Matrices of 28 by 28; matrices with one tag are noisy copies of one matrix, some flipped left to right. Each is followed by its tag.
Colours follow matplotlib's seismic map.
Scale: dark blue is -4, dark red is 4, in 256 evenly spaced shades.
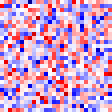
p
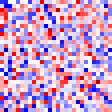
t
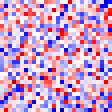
t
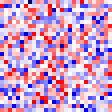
p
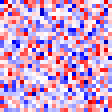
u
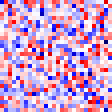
u
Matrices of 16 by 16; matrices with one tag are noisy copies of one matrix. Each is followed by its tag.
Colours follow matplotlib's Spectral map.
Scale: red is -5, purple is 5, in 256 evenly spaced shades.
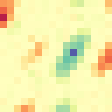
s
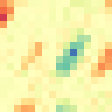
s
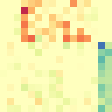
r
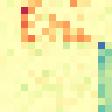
r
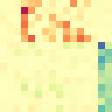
r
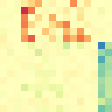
r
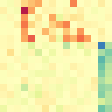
r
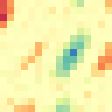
s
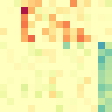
r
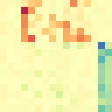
r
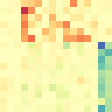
r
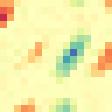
s
